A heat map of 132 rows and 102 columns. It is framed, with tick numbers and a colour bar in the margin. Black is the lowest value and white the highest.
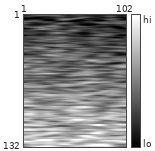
The ninth with the lowest average is the top right. There is an overall slope up to the bottom. The grain runs across in streaks. On average the colour sits 50% of the way up the scale.
